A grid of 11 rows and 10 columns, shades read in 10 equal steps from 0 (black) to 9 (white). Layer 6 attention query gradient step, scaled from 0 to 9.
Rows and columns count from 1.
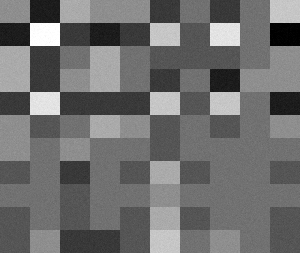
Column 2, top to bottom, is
1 9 2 2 8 3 4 4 4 4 5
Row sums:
41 37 40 40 38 42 41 36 40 37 38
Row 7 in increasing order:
3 4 4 4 4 4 4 4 5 5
